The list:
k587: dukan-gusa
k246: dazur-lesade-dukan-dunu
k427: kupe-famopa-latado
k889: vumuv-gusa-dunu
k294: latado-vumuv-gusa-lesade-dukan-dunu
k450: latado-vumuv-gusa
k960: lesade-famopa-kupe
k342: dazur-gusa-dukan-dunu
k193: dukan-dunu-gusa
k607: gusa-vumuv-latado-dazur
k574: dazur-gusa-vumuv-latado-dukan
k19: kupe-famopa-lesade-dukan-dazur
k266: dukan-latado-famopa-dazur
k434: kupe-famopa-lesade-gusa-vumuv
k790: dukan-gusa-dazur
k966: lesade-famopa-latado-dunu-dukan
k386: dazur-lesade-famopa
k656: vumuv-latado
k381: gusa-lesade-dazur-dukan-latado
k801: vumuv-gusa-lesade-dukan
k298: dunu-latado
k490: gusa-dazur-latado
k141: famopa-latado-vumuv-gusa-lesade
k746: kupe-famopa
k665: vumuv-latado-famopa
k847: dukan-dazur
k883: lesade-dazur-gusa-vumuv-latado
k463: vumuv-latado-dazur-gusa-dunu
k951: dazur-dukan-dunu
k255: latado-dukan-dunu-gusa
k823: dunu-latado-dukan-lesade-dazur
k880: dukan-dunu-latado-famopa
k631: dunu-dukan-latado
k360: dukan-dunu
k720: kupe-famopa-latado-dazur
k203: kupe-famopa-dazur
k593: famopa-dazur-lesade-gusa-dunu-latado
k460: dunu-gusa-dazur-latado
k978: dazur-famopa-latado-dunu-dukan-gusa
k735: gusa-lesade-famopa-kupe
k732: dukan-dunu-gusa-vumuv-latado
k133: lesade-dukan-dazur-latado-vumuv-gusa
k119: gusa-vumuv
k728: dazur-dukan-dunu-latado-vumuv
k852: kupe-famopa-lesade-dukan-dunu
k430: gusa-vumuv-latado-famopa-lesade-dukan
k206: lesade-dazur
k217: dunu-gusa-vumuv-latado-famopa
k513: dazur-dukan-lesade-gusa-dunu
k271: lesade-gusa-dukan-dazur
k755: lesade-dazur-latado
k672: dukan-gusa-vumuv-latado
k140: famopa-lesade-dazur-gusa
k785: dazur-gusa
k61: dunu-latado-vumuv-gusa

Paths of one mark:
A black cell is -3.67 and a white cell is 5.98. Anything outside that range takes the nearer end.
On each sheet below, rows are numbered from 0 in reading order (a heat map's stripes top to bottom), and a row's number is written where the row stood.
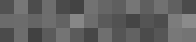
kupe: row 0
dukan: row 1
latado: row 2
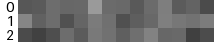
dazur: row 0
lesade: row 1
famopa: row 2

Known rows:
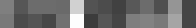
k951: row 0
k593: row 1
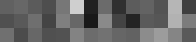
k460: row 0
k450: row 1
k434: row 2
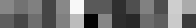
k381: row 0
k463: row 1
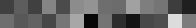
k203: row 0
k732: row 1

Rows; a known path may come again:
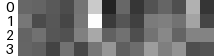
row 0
k460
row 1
k593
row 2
k755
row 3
k960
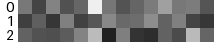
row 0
k140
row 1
k746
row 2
k728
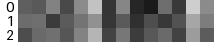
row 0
k574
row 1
k631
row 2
k490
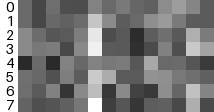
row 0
k434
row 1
k386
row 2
k823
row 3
k381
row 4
k720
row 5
k19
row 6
k883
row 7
k978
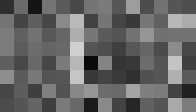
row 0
k427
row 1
k430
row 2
k206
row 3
k951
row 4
k463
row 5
k193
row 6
k203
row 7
k450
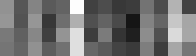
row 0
k342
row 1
k801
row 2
k133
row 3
k790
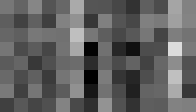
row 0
k587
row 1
k141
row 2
k847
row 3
k732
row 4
k298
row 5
k61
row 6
k889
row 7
k656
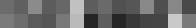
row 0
k785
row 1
k255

